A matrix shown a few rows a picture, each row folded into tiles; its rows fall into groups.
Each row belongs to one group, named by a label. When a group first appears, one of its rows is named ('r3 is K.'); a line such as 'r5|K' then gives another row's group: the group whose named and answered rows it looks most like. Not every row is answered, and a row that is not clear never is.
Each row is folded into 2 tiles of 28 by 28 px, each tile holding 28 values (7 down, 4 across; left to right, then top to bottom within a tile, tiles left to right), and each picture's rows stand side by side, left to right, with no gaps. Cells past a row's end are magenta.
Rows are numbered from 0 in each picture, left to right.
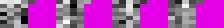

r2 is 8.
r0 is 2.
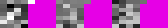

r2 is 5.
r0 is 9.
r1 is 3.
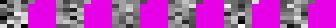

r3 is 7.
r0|5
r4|9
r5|3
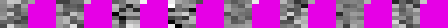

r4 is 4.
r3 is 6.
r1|9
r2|4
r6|4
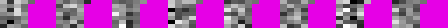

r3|6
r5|3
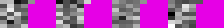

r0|3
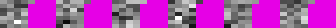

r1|8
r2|4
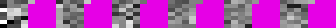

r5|9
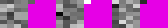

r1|4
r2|2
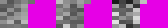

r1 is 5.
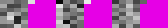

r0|9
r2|5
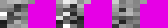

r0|6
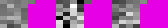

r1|5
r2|5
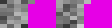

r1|4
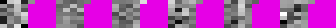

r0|5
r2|4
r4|8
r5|6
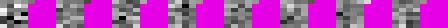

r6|4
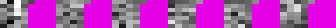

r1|7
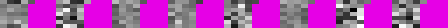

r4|5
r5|2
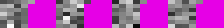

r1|7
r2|5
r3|3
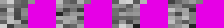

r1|3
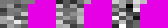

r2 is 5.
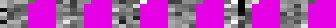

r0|6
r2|4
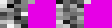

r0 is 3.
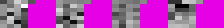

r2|4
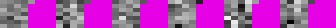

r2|7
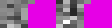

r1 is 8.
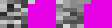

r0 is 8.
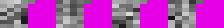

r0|2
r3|5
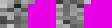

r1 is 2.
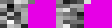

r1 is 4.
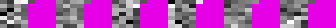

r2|7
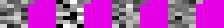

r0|3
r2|5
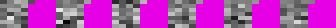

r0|7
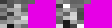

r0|5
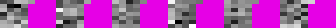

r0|9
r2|3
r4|8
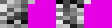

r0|2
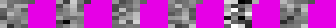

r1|8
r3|3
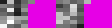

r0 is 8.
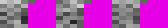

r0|2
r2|2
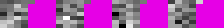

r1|7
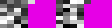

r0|9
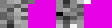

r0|4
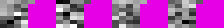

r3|7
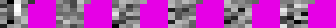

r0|8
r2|6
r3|6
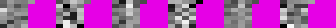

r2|8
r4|8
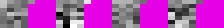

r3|6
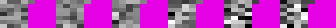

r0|3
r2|6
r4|7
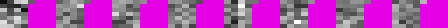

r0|9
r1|7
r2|6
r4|8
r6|6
